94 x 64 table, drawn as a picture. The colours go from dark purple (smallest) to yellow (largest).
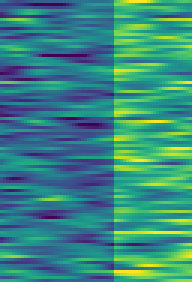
Grain: streaks across. Seam: vertical, 60% of the way across, the right part higher. Histogram: bell-shaped.
